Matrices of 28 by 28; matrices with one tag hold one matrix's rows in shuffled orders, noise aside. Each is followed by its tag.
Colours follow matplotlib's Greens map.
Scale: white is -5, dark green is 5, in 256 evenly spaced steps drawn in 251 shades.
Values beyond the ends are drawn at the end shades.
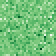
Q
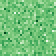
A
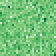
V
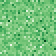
V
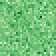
Q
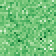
Q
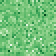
V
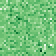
Q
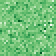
Q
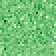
A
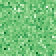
A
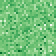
Q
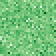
V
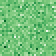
A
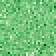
V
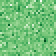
V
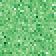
A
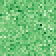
Q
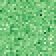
Q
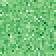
V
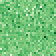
V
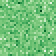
Q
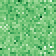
Q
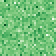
A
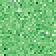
A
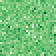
V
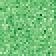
Q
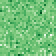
Q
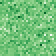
Q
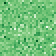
A
